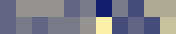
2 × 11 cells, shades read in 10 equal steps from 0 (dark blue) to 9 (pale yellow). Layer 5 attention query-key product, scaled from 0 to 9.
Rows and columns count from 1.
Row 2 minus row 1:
0 -1 -2 -1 1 1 9 -2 1 -4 1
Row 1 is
3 5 5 5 3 4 0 4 2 6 6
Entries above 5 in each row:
2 2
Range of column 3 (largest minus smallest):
2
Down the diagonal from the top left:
3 4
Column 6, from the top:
4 5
